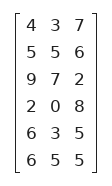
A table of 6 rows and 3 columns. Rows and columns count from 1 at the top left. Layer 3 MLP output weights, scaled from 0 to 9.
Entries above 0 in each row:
3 3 3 2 3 3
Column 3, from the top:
7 6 2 8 5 5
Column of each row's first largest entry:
3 3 1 3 1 1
